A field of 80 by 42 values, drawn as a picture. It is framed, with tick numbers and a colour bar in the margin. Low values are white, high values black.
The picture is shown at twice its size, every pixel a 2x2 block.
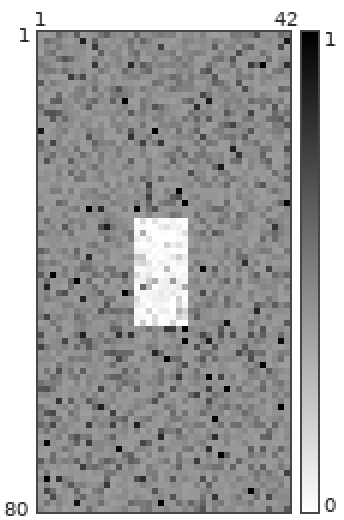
The centre is the ninth with the lowest average. There is no overall slope. No regular stripes run through it. In the centre lies a patch that is lower than the rest.
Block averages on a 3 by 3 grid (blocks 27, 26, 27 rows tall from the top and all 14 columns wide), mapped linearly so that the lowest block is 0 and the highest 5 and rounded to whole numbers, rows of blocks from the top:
5 5 5 / 5 0 5 / 5 5 5
